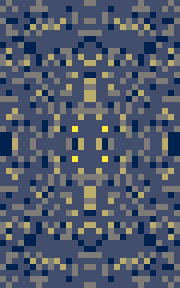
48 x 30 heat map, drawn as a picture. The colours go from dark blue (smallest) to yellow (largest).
No overall slope runs across the table. Overall the values sit about 30% of the way up the scale. It mirrors both left to right and top to bottom. No single row or column stands out from its neighbours. Fine speckle covers the field.
